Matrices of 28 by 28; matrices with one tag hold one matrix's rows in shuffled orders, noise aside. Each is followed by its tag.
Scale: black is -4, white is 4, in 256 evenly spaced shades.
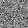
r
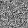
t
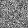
t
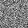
r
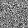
t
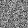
t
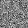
t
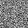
r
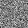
r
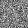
t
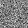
r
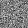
t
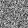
r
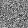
t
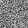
r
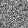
t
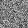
t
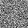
r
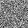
r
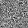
t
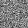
t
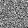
r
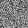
t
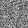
t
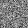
t
